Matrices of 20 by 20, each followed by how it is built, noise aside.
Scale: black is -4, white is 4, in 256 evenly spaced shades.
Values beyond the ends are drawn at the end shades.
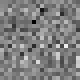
low rank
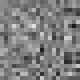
low rank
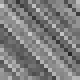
Toeplitz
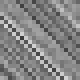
Toeplitz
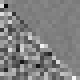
lower triangular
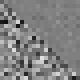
lower triangular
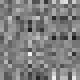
low rank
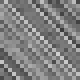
Toeplitz
